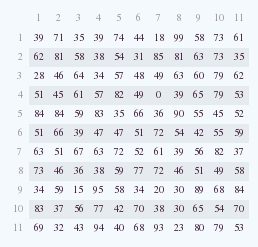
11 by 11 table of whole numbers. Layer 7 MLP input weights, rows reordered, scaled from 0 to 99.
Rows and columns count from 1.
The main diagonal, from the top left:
39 81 64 57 35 51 61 46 89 54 53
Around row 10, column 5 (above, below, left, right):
58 40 77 70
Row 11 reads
69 32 43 94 40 68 93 23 80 79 53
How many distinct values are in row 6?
9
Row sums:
611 661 590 581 689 583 643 605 586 622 674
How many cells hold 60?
1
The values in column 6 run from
31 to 77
